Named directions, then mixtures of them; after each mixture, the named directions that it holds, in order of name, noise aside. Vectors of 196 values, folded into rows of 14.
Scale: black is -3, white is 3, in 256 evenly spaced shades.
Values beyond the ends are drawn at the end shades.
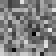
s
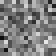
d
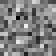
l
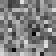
s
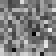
s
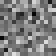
d, l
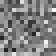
d, s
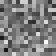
d, s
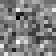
l, s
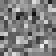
d, l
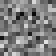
d, l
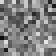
d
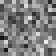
d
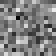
l, s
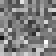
d, s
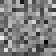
d, s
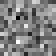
l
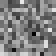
s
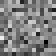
d, s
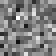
l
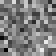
d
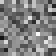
d
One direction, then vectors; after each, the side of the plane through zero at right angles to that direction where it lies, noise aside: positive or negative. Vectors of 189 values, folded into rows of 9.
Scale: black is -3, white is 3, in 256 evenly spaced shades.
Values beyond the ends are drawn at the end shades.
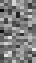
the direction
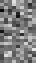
positive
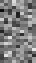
positive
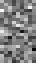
negative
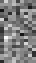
positive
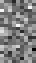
negative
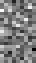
negative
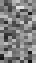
positive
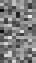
positive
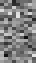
negative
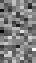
positive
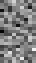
positive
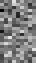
positive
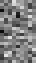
positive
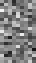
negative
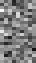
negative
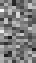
negative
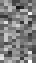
negative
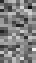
positive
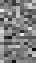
negative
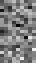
positive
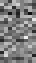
positive
